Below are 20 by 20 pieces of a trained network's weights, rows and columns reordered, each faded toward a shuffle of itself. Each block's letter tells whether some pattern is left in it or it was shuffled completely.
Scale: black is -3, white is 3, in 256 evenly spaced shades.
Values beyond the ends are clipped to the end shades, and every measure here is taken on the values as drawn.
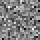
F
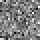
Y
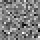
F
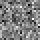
Y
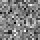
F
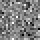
Y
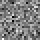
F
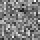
Y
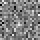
F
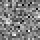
Y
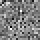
Y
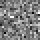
Y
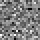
F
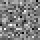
F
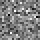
Y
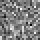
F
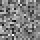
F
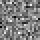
Y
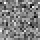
Y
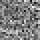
F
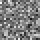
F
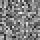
Y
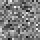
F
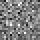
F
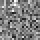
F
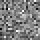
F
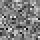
Y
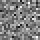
Y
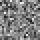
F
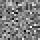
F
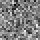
Y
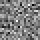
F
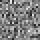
F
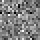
F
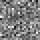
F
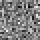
F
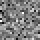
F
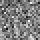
Y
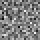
Y
